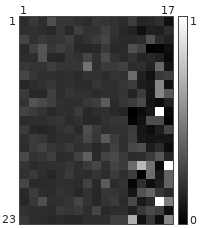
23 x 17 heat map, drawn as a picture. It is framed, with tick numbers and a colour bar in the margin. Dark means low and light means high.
Slope: none. Ninth with the highest average: bottom right. Seam: vertical, 70% of the way across, the left part calmer. Average level on the scale: 20%. Mirror symmetry: none. Histogram: skewed, a long tail of high values. Roughest part: bottom right.
